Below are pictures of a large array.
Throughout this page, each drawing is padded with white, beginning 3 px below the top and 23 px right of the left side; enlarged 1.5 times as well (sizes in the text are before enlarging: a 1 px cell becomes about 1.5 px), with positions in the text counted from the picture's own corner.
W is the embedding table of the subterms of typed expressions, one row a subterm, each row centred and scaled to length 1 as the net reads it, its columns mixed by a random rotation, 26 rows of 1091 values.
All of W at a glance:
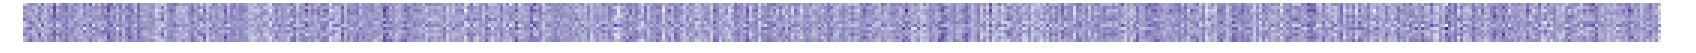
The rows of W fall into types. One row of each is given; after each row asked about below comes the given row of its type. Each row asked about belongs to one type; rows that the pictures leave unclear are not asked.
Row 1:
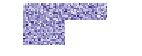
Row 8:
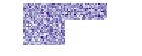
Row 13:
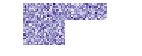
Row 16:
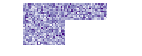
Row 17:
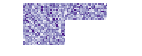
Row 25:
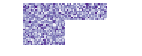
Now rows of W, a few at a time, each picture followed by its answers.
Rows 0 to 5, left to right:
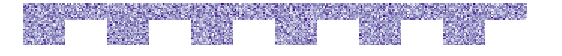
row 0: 25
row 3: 17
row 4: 13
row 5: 13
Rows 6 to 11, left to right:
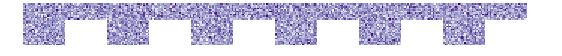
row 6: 13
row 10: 17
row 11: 8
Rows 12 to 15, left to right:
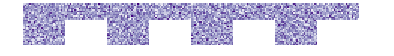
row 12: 25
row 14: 1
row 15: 25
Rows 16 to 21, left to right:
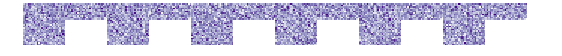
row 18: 1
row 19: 8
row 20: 17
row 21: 8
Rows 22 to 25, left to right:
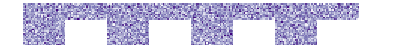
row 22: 13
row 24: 16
